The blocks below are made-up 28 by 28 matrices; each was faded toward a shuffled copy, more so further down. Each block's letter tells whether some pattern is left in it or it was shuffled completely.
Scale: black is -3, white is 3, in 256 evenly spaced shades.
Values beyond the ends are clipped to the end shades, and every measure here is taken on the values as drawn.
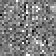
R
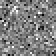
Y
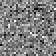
Y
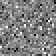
Y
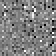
R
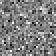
Y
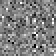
R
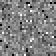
Y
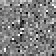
R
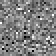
R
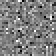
R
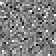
Y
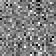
R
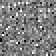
Y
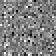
R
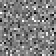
R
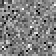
Y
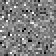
Y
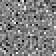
Y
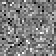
R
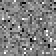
Y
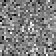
Y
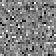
Y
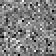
Y
